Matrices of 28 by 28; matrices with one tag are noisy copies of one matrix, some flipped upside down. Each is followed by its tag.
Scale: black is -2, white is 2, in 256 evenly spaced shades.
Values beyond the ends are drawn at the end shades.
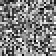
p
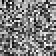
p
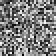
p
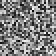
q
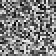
q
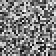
q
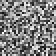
q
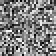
p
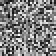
p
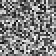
q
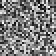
q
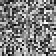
p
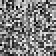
p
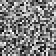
q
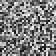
q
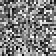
p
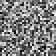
q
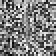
p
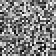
q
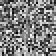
p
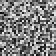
q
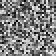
q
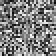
p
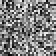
p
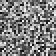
q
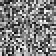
p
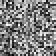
p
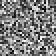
q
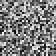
q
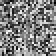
p
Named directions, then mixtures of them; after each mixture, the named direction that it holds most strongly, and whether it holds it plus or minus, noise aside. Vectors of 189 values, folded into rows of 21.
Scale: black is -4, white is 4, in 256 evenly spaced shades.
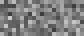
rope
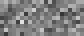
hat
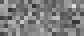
rope, minus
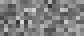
hat, plus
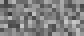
rope, plus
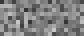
rope, minus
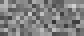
rope, minus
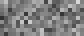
hat, plus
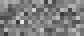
hat, plus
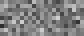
hat, plus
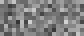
rope, plus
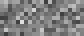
hat, plus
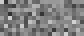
rope, plus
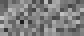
hat, minus
